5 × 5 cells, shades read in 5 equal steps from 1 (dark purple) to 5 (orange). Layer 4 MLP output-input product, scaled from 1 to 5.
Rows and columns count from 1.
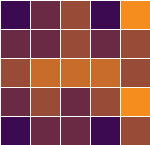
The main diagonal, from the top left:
1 2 4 3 3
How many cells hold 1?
4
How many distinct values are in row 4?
3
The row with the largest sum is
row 3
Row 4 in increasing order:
2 2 3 3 5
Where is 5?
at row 1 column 5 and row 4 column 5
